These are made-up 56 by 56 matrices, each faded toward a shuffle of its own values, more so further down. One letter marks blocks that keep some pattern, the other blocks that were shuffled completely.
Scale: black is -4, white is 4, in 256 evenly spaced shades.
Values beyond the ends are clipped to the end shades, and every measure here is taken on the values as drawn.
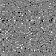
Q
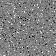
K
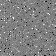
K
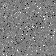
K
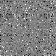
Q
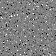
K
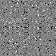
Q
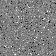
K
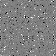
Q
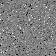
K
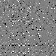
Q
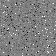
K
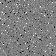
K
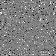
Q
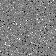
K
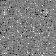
Q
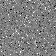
K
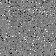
Q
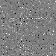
Q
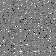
Q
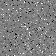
K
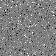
K
